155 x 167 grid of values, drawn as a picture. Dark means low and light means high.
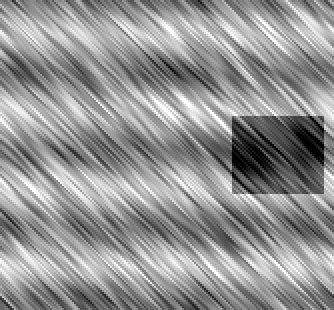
The middle right is the ninth with the lowest average. Horizontal stripes repeat 4 times down the table. In the middle right lies a patch that is lower than the rest.
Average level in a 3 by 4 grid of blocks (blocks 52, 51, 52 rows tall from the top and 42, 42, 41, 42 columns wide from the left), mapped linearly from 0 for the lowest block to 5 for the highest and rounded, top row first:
4444 | 5430 | 4334
